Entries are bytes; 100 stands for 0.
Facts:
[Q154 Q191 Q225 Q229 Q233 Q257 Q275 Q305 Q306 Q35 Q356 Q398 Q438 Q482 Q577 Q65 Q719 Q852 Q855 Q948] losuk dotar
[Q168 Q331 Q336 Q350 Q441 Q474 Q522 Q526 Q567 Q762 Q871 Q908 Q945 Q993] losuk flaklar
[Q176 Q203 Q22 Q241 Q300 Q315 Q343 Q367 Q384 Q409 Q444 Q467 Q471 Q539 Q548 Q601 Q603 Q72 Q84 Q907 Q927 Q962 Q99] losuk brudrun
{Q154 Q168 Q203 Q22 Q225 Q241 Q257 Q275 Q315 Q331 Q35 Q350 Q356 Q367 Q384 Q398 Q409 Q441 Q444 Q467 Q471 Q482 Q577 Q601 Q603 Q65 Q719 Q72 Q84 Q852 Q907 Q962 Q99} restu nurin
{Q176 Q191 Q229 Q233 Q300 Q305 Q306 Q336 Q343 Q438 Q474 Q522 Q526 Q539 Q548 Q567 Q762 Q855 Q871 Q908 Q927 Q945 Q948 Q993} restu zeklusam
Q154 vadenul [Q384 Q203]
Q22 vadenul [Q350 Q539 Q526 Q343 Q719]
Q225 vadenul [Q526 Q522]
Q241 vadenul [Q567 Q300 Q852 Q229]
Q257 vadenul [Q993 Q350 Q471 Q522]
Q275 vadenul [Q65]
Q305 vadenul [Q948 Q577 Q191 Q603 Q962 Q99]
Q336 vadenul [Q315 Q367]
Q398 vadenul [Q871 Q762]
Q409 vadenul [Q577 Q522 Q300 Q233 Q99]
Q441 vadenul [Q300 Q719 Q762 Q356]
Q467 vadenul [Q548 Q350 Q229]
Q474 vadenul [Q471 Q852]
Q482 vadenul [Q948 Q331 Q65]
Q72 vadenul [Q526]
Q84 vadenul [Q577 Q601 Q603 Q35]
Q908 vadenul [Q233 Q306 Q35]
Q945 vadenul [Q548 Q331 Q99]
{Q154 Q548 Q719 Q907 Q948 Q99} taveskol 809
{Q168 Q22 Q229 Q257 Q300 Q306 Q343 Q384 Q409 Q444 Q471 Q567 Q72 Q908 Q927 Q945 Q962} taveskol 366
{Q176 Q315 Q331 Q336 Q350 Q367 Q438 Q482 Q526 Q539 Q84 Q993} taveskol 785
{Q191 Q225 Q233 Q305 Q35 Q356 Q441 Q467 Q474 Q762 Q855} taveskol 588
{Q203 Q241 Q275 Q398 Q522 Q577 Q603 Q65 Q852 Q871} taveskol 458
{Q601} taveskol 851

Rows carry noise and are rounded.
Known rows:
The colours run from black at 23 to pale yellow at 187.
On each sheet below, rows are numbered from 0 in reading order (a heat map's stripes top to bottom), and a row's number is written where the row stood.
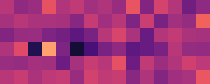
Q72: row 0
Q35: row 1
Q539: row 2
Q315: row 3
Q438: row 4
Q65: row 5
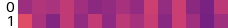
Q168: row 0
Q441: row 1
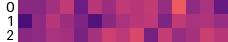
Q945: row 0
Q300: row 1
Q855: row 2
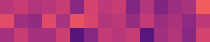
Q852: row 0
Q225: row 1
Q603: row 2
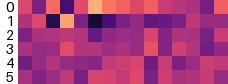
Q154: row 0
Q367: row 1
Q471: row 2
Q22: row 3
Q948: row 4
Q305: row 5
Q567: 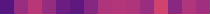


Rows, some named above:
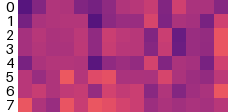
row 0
Q927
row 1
Q962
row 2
Q719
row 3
Q719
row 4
Q962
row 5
Q257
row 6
Q65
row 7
Q275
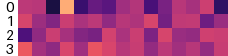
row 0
Q336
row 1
Q467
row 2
Q306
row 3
Q482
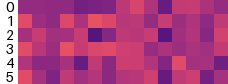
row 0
Q176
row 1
Q225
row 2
Q603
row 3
Q398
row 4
Q474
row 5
Q84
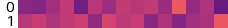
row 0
Q945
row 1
Q65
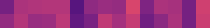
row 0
Q962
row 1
Q99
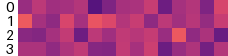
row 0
Q601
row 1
Q482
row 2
Q945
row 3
Q907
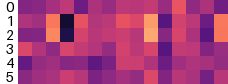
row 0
Q908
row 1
Q203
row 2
Q384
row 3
Q241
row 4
Q548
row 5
Q444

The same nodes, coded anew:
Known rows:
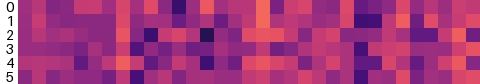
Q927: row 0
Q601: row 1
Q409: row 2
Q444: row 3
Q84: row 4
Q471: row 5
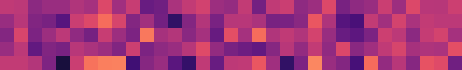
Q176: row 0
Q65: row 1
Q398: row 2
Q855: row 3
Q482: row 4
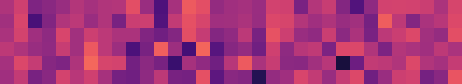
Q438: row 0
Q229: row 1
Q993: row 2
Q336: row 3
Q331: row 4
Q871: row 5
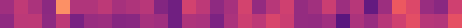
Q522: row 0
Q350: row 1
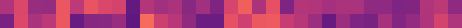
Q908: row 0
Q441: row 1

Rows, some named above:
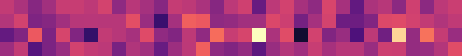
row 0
Q548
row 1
Q438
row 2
Q225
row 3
Q306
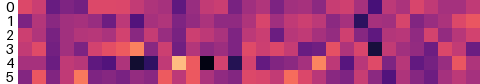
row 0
Q948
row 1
Q471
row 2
Q548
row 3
Q305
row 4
Q241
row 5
Q474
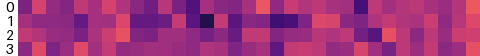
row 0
Q168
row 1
Q603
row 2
Q99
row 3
Q762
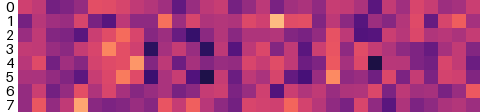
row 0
Q948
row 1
Q257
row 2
Q65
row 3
Q945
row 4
Q305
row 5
Q275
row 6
Q567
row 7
Q474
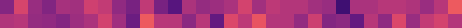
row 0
Q168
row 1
Q154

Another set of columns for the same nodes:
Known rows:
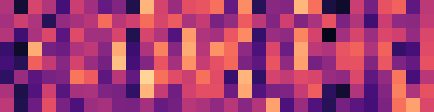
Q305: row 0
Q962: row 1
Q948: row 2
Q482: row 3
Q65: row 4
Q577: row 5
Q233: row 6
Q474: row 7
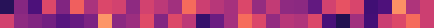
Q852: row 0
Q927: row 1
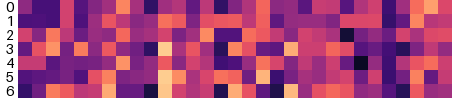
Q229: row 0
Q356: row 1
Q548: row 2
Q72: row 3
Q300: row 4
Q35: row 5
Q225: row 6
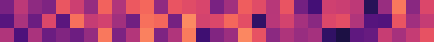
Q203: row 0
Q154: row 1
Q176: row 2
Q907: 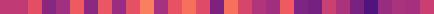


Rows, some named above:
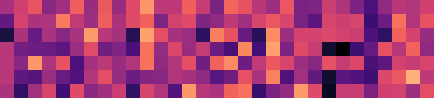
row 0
Q907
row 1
Q241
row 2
Q257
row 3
Q908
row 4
Q467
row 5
Q567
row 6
Q948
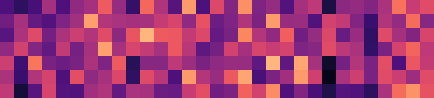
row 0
Q438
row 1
Q168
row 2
Q601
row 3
Q471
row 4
Q945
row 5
Q948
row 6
Q762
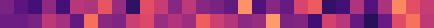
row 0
Q306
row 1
Q441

